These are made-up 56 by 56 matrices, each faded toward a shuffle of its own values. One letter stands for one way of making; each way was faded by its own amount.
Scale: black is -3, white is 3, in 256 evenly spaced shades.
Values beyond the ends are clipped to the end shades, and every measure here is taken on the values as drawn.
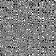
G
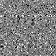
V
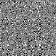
V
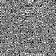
V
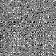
V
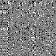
G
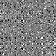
G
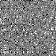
V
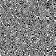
V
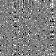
G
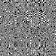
G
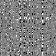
G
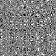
V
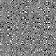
G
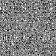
V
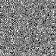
V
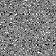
V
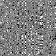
G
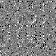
G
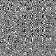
G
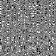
G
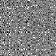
G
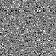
V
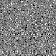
V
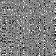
G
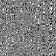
G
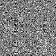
V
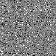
V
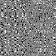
G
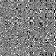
G
